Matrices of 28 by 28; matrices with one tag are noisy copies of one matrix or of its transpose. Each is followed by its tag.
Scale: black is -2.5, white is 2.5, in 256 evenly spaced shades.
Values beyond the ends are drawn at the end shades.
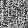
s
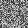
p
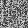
s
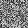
p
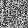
s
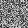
p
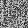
s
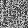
s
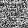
s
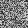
p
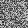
p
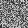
p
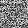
s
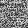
s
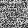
s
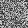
p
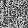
s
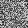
p
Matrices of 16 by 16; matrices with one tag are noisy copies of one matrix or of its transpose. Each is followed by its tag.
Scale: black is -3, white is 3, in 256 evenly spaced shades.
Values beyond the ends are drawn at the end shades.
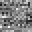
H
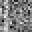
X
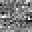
H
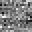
H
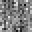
H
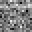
X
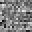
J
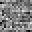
J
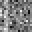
X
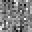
H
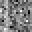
X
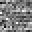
J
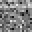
X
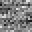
H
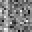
X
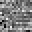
J
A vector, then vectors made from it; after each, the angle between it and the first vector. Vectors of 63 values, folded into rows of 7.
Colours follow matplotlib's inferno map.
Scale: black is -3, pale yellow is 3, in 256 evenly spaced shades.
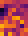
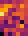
nearly opposite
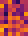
partly aligned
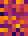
orthogonal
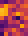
nearly opposite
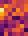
nearly opposite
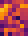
nearly opposite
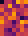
orthogonal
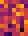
orthogonal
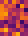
partly opposed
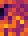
nearly parallel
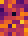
partly aligned
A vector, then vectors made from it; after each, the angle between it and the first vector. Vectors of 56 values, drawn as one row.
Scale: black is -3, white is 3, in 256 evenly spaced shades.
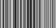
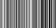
partly opposed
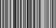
nearly parallel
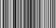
nearly parallel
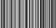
partly opposed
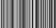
partly opposed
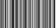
orthogonal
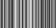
nearly opposite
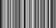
orthogonal
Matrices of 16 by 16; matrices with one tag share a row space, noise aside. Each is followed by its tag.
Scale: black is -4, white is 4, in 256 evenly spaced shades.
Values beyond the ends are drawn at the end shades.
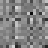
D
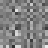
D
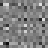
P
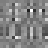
D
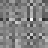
D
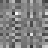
D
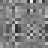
D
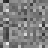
P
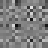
D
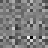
D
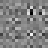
D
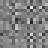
D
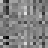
P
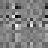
D
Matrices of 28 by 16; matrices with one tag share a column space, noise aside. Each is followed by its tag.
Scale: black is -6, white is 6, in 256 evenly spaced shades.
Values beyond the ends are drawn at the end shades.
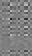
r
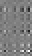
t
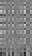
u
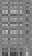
u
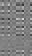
r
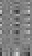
u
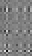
t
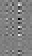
r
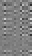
r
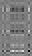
t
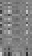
u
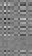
r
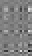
t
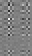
r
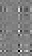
t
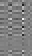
r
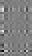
t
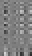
u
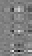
t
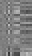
u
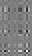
t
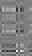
t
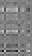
t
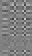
r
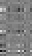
t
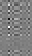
r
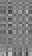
u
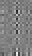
u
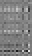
t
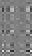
t
